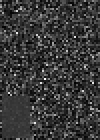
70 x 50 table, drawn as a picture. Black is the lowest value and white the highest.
Average level on the scale: 20%. Mirror symmetry: none. Calmest part: bottom left. Odd patch: calmer, in the bottom left.
